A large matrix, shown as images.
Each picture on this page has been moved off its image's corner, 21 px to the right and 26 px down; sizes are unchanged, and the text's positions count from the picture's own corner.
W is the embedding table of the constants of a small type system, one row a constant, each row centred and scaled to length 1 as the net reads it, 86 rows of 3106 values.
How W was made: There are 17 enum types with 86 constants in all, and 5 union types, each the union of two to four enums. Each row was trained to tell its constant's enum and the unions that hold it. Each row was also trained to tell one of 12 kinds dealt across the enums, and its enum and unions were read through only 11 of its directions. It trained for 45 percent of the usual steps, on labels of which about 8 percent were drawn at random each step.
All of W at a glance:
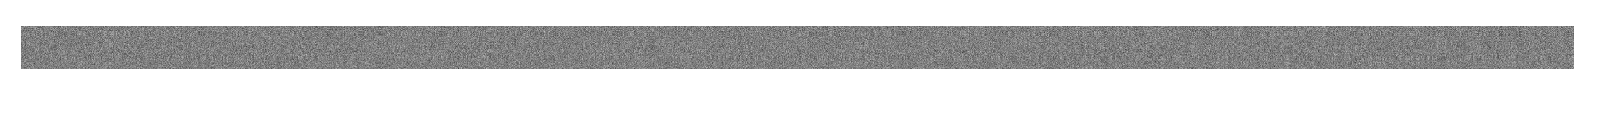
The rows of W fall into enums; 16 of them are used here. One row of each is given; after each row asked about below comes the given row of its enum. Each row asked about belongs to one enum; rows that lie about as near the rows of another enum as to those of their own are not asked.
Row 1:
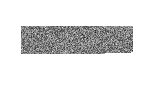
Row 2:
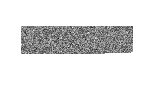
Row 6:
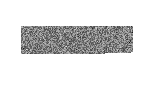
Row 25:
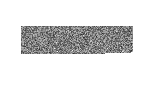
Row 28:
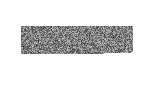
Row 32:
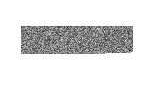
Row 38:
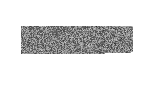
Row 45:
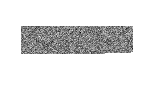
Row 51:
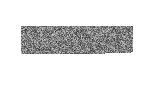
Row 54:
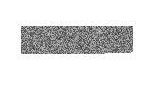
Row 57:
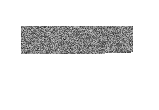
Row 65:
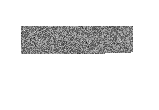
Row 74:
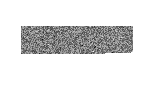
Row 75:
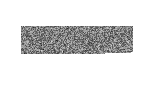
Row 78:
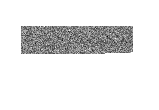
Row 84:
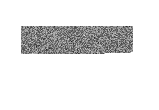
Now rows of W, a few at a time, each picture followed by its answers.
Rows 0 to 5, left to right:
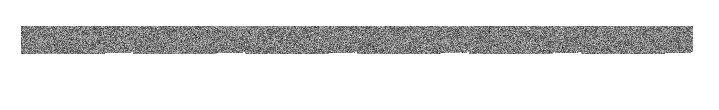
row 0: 65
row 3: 84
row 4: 57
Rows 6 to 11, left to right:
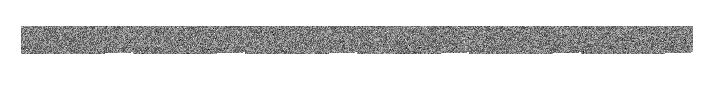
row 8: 25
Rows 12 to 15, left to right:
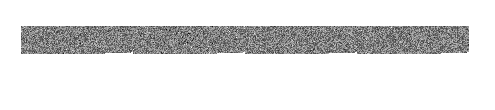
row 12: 74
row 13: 32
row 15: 6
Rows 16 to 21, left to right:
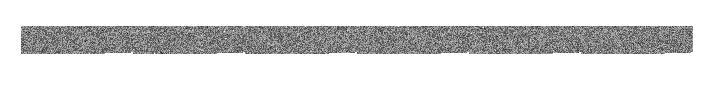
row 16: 74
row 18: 6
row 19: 74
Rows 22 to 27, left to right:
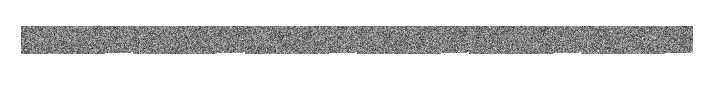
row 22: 28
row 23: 84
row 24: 6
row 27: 2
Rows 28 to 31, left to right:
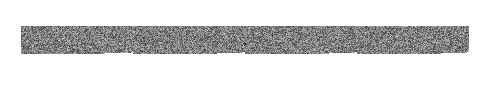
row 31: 2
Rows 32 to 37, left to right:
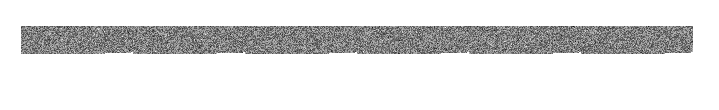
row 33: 57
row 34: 65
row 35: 2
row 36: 65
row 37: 2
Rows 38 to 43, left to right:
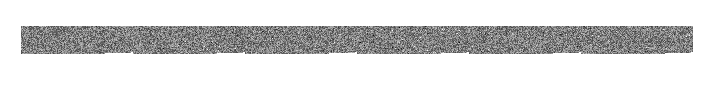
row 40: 38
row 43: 78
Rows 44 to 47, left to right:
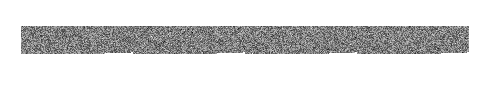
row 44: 57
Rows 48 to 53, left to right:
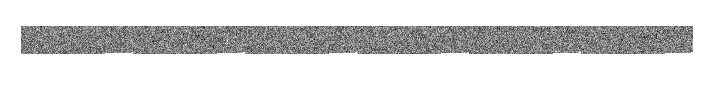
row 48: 84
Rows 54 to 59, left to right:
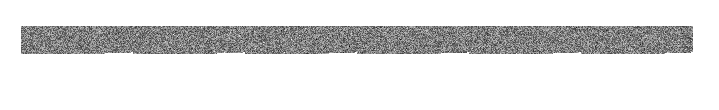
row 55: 38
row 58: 32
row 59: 74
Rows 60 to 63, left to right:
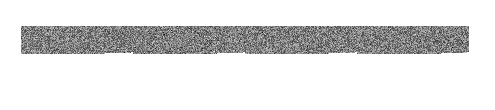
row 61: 65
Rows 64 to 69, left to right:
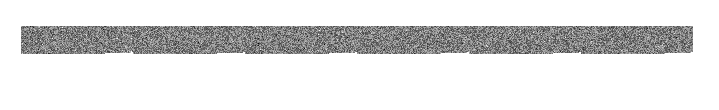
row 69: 6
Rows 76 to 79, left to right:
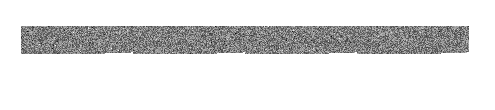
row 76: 2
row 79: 84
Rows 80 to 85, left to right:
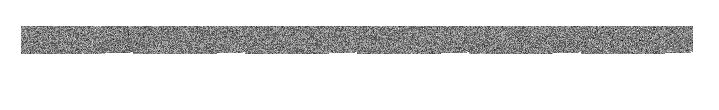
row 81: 38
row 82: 65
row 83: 74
